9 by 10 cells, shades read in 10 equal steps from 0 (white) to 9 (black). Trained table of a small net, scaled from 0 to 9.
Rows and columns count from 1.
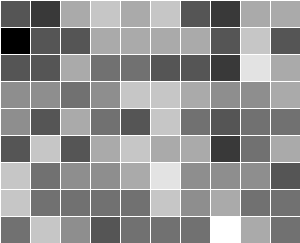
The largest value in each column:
9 7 6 6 6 6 6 7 5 6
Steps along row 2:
down same down same same same up down up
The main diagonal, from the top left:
6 6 3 4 6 3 4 3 3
